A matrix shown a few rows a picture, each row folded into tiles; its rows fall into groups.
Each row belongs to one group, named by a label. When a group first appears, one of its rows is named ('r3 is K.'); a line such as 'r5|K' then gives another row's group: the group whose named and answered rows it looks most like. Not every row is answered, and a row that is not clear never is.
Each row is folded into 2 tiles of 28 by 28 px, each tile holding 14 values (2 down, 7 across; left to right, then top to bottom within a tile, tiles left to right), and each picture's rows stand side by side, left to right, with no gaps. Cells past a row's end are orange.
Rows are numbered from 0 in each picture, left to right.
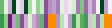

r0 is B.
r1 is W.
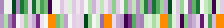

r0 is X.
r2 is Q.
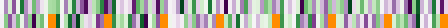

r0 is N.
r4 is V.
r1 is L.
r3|X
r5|B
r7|V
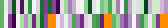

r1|N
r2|Q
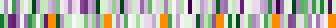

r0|Q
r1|L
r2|L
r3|B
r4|V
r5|X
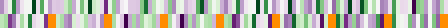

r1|X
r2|Q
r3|Q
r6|B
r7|B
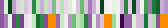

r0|N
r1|W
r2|Q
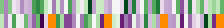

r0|L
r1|Q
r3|N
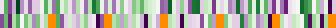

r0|W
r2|V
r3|B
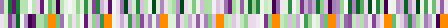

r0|N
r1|V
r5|L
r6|X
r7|X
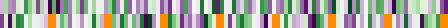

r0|W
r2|L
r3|N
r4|L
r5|N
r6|Q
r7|V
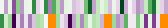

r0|N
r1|Q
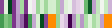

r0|N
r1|Q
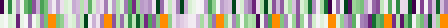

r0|V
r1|X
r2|W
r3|Q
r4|L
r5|V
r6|N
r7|W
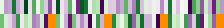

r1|B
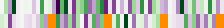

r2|V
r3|X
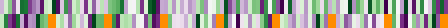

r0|N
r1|N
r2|L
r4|Q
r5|N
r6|X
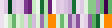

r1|N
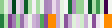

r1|X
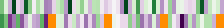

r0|B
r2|X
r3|Q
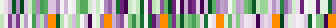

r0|Q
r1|V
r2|W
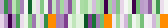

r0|W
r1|W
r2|W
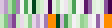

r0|X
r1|L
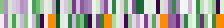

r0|L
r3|W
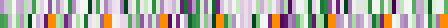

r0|X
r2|X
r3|W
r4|Q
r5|W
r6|N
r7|N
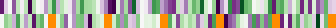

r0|N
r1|V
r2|V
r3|V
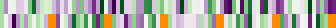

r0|Q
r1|W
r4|V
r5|V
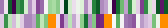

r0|N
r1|L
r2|N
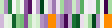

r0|L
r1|W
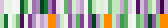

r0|V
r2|L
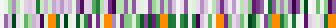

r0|L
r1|L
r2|W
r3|V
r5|V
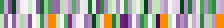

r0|Q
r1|N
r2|Q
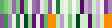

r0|W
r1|L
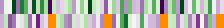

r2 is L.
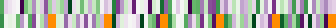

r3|B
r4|X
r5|B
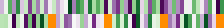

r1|X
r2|V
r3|W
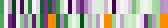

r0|B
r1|L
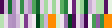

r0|N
